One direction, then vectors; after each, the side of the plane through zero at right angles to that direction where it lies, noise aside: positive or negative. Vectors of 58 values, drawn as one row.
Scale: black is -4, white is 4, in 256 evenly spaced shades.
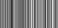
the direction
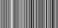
negative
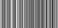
negative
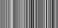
negative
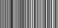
positive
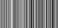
negative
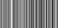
negative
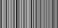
negative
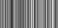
positive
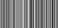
negative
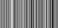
negative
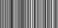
positive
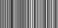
positive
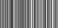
positive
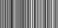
positive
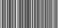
positive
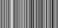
negative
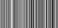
negative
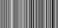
negative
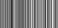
positive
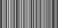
negative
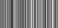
positive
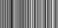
positive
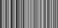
positive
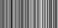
positive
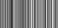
positive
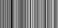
positive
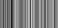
positive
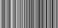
negative
